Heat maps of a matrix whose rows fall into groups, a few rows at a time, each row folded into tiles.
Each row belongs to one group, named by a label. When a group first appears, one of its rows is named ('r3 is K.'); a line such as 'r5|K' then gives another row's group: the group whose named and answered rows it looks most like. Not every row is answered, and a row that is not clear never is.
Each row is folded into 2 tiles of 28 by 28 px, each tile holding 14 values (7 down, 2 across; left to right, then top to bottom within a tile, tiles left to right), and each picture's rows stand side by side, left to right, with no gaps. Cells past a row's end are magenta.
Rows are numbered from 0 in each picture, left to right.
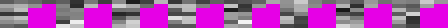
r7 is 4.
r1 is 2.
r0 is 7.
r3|7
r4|2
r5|4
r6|2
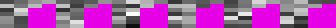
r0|4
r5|4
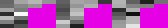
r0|4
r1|4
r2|2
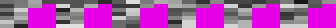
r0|4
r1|2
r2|4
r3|2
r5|2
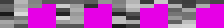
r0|4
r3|2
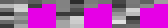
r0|7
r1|2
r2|4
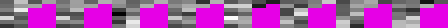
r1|7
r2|2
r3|7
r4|7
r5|4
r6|4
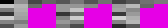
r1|7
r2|7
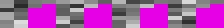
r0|2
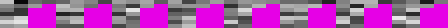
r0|2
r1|7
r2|4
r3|2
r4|4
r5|7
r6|4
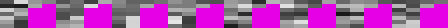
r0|4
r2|2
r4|7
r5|2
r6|7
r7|2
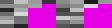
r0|4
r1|7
